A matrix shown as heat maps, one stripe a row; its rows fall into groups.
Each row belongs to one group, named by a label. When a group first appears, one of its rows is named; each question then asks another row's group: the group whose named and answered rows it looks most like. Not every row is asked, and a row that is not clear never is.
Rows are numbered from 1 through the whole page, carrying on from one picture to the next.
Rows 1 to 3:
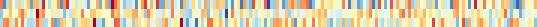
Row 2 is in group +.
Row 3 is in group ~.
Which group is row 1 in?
+
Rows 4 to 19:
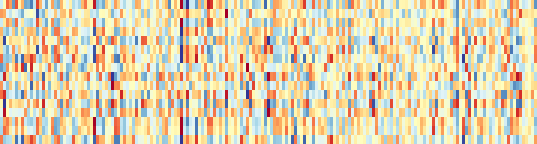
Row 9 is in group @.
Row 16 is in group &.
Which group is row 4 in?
~
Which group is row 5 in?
&
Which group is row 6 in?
~
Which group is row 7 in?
@
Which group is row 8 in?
+
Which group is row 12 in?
&
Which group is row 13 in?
+
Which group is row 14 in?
&
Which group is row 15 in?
+
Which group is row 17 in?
~
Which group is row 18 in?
~
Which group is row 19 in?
@
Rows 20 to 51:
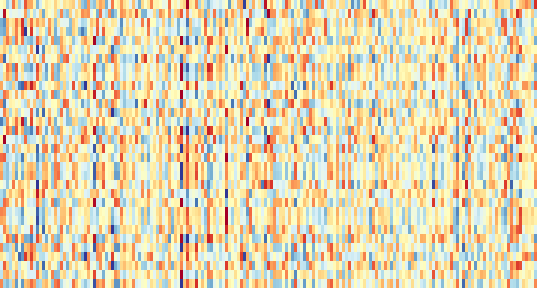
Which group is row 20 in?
@
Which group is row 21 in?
&
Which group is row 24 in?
~
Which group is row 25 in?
&
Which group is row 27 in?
~
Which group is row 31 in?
+
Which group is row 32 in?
&
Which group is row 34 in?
~
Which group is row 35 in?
&
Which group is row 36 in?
@
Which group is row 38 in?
@
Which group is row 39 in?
@
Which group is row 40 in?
@
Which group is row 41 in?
+
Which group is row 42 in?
~
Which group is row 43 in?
&
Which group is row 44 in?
&
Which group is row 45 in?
&
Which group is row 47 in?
@
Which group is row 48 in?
@
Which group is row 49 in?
&
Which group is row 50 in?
~
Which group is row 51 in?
@
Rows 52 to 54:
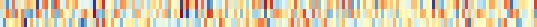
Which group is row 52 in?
@
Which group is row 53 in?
~
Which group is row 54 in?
+
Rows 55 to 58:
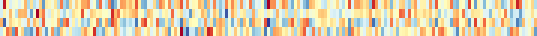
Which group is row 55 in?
&
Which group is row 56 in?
+
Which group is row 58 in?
~
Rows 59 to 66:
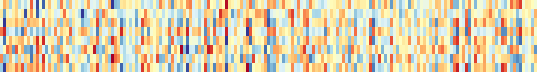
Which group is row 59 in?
&
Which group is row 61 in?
+
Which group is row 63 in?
+
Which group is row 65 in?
+
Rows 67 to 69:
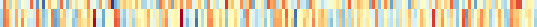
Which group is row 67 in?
&
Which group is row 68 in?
~
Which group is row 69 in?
~
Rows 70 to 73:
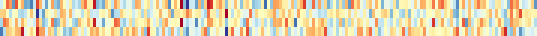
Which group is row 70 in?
~
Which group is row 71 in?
&
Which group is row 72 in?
~
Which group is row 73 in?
+
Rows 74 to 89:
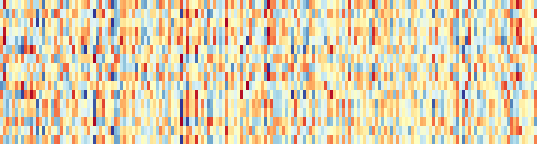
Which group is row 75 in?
@
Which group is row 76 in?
&
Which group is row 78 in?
&
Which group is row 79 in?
@
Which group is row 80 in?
~
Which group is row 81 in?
+
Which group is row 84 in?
@
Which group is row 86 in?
@
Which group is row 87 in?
~
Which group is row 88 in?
&
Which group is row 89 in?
@
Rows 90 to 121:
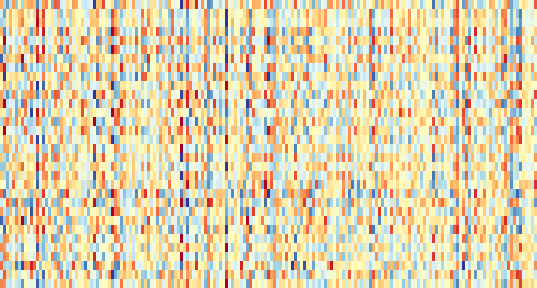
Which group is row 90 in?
@
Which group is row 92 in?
+
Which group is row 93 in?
+
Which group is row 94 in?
&
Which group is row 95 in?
+
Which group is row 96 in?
+
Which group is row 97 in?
&
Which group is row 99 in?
&
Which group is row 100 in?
@
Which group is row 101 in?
&
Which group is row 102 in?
+
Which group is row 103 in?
~
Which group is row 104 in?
&
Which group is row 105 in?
&
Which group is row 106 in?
~
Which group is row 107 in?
@
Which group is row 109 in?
@
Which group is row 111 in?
+
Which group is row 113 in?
+
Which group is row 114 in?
+
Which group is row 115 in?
+
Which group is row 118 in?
~
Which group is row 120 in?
&
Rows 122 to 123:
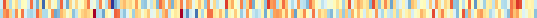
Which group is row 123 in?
~
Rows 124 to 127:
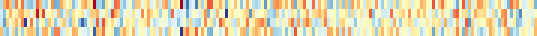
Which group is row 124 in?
~
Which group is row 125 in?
+
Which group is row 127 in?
@
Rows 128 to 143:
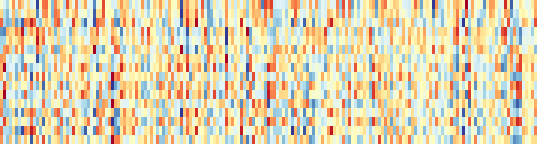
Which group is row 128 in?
@
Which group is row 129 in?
@
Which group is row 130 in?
@
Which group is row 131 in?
+
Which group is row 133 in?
~
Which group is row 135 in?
&
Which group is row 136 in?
+
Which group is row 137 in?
&
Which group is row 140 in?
@
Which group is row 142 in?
@
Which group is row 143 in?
+
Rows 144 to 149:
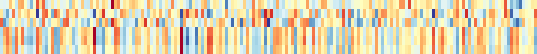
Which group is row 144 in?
+
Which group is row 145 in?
@
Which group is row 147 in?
~
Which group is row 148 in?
~
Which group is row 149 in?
~
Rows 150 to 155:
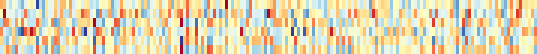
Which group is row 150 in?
&
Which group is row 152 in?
~
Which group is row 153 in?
@
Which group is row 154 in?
@
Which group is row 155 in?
~
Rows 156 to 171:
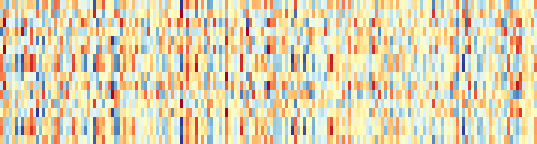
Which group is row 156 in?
@
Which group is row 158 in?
&
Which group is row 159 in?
+
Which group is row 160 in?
&
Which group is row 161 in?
&
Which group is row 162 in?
@
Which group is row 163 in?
@
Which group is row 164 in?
&
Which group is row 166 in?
+
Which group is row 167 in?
~
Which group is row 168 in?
&
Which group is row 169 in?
@
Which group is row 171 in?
@
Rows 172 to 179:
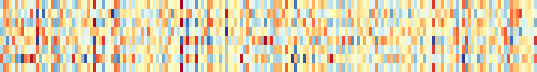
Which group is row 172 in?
~
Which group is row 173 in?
&
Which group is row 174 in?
~
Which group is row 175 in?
+
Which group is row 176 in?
@
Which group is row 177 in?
~
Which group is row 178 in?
@
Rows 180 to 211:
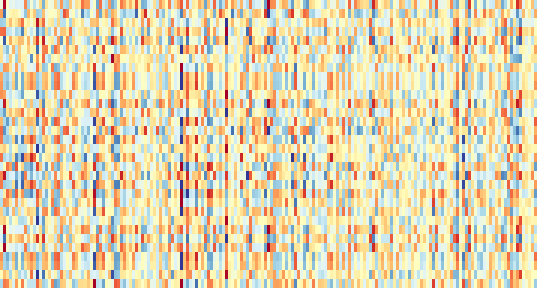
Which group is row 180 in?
&
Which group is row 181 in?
+
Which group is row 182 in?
+
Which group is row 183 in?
&
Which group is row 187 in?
~
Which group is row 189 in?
@
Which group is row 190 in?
&
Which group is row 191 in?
&
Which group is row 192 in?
+
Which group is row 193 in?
@
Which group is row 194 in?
+
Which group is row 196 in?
&
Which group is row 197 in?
@
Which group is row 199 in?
&
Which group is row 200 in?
@
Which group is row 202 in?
~
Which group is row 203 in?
@
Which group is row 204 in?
&
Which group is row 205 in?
&
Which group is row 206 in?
+
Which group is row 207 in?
&
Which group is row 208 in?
@
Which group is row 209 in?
@
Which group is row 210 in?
&
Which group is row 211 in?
~
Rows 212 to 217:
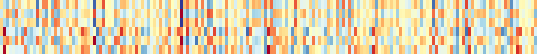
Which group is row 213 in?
~
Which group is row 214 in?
@
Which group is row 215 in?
&
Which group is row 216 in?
~
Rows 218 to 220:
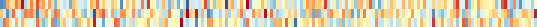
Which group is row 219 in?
@
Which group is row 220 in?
~
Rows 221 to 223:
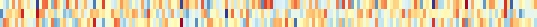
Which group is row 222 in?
+
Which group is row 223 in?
~
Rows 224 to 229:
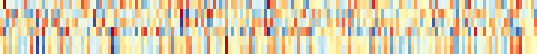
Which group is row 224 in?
&
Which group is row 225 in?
~
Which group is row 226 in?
@
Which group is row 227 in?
+
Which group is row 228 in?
&
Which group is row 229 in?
&
